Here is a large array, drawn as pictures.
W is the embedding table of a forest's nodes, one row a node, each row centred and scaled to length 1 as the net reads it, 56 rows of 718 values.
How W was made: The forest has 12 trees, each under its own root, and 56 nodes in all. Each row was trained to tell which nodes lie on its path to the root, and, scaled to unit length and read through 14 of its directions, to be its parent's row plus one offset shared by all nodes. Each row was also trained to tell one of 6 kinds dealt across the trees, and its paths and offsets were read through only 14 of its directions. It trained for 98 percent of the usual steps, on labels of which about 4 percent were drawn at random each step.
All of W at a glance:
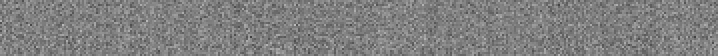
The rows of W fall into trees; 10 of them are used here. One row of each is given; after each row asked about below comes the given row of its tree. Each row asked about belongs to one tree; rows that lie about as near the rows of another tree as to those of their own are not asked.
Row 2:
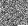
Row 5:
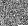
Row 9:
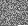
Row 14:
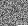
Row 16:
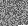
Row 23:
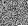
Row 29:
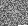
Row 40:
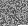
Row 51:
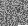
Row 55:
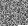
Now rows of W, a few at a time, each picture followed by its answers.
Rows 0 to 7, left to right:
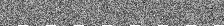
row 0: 51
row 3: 51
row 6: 51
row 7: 40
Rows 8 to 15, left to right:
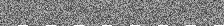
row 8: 23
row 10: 23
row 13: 40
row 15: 16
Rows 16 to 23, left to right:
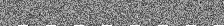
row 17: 23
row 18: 29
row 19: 2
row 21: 2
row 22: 55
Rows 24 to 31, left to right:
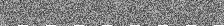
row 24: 5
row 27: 23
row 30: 40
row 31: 51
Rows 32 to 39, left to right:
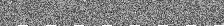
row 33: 55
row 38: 40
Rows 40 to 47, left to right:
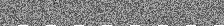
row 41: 9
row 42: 5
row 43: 55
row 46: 40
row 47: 23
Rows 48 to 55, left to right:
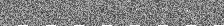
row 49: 5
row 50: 9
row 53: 51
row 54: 9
